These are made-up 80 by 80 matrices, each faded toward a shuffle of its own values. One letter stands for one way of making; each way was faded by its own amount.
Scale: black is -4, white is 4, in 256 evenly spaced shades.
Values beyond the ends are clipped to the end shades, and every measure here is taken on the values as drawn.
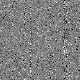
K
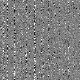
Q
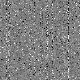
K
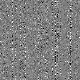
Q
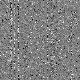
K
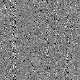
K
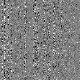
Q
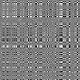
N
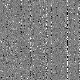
Q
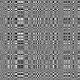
N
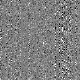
Q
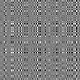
N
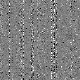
Q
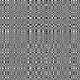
N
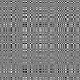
N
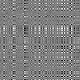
N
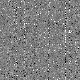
K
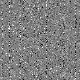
K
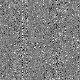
K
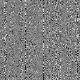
Q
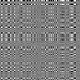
N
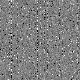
K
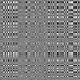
N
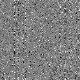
K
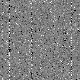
K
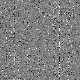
K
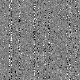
Q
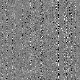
Q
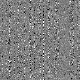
Q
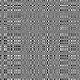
N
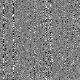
Q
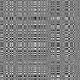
N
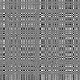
N
